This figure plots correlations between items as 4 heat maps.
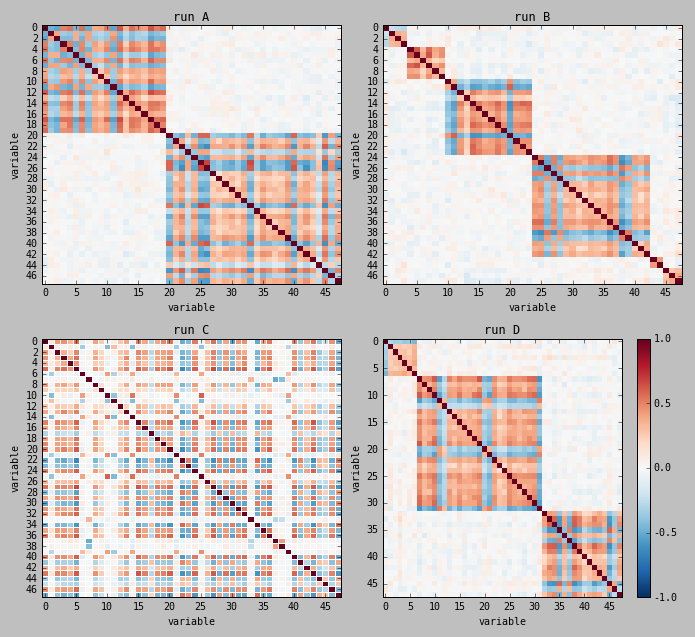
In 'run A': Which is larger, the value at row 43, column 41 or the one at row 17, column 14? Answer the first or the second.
the second
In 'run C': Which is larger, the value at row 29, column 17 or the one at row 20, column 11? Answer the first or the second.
the second
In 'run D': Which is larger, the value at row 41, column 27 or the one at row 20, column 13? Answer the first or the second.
the first
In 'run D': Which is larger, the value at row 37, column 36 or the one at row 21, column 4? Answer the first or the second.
the second
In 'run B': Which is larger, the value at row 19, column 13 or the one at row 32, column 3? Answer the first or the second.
the first
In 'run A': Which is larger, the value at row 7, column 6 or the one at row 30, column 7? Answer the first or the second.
the second
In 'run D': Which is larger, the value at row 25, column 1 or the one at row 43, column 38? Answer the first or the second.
the second
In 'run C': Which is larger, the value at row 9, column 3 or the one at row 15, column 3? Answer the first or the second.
the second
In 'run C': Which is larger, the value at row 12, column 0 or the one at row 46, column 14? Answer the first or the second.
the first
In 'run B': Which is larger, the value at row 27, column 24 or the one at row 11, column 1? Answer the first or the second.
the first
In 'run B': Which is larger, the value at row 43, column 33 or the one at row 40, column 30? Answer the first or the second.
the second
